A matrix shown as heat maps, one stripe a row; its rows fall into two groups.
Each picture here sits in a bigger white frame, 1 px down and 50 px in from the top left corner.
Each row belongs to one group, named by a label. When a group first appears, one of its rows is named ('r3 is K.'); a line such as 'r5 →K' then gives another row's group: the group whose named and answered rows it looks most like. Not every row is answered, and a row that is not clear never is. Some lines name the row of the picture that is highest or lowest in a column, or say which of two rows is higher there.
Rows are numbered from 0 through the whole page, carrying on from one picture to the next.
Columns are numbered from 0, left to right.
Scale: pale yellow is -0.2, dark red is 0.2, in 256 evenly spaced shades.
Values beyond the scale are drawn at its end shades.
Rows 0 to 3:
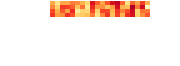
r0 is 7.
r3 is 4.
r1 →7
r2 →4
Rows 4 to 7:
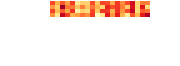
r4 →4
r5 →7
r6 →4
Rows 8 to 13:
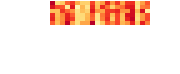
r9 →4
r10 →7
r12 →4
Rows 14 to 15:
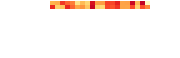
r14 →7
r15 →7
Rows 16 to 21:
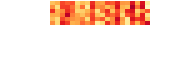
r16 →7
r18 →4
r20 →7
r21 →7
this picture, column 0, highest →18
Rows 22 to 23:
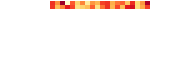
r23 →4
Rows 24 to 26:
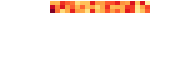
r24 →7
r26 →4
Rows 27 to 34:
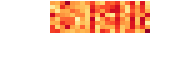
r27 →7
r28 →7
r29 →7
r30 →4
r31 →7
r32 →7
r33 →7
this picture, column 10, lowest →27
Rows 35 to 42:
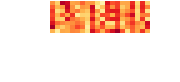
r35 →7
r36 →7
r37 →7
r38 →4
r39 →7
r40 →4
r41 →4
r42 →7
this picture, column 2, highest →35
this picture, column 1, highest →40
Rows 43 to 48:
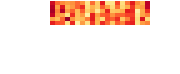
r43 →4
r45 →4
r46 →4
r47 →7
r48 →4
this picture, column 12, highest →47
